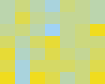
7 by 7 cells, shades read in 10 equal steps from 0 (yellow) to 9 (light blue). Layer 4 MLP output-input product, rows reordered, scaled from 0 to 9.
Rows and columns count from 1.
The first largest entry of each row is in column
4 1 4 2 2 2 2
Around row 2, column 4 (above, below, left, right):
8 9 5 5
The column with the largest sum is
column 2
